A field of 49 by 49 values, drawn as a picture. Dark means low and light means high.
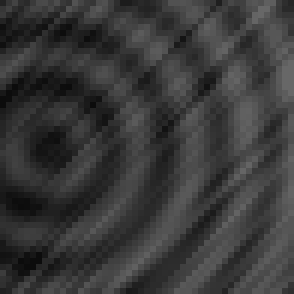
Rings: centred on the middle left. Average level on the scale: 20%. Grain: diagonal, up to the right. Slope: up to the right.
